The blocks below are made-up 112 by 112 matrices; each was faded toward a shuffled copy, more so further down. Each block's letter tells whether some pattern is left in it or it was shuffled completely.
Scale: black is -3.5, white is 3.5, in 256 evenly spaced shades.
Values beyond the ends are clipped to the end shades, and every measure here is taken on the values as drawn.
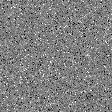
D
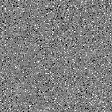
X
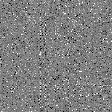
X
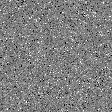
D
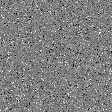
D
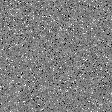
D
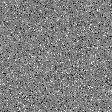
D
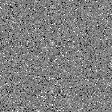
X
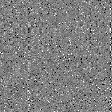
X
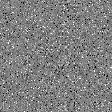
X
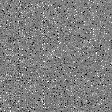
X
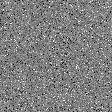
D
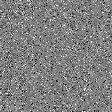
X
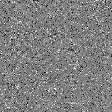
X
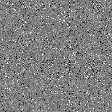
X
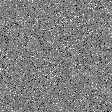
D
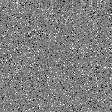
X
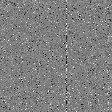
X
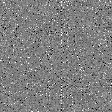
X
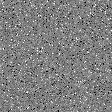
D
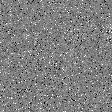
D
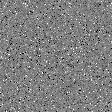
D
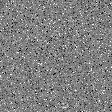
D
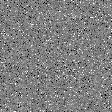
X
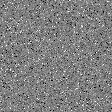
D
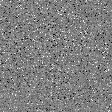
D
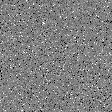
D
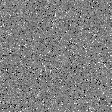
X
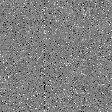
X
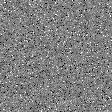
D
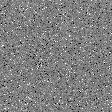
D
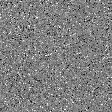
X
